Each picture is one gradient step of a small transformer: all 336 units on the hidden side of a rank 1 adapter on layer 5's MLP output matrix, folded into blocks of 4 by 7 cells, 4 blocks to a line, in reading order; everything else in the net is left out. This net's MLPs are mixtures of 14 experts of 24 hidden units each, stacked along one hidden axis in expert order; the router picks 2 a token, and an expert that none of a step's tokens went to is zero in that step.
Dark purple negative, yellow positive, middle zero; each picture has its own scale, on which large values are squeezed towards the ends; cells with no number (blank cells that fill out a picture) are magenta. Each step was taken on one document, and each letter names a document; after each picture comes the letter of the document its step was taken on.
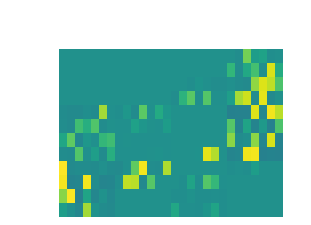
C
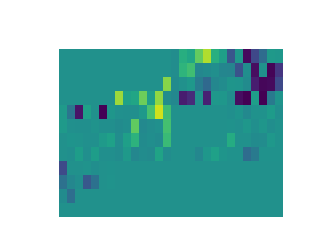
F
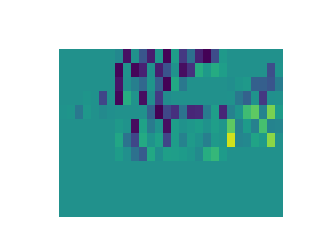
F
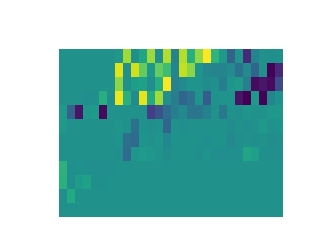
F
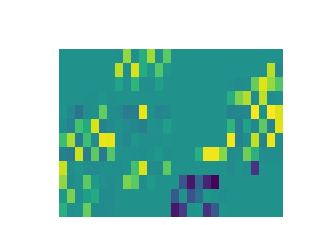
C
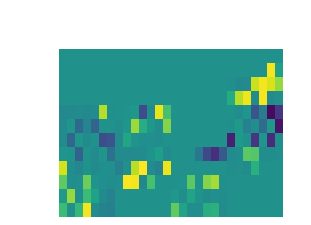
C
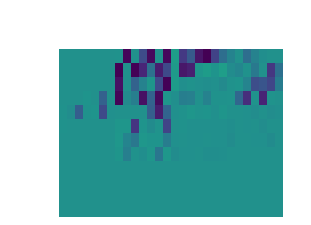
F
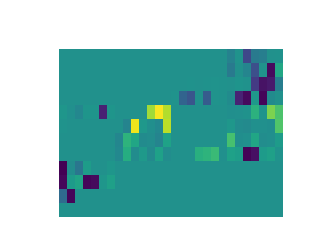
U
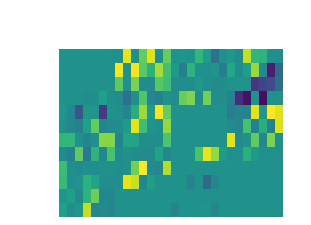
U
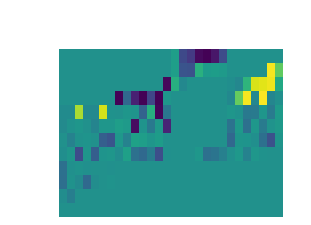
F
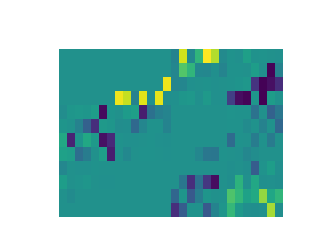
U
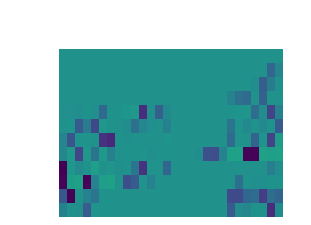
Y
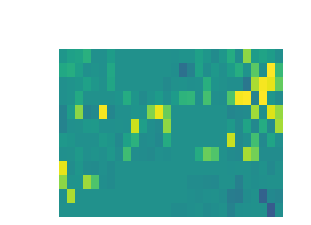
U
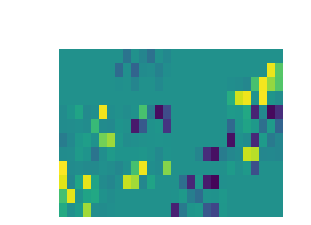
C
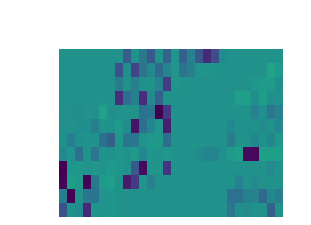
Y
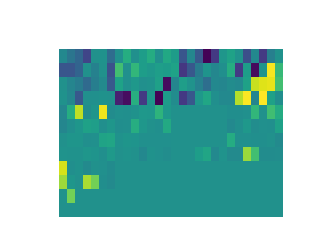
U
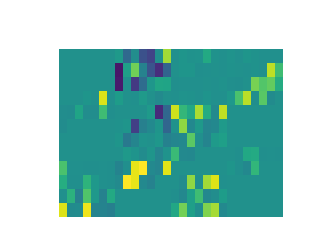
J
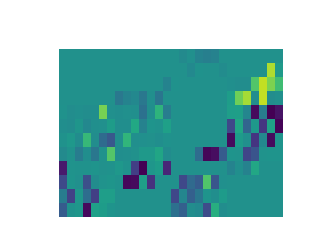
C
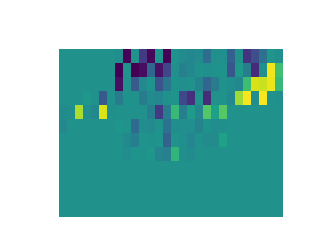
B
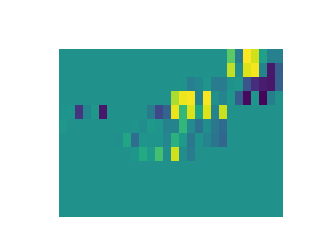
B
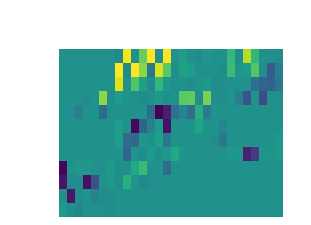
J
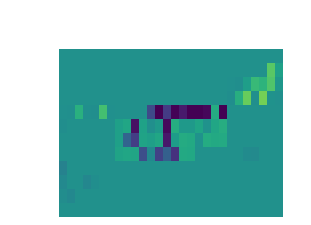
B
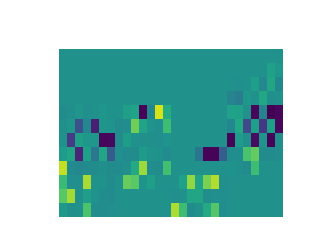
C
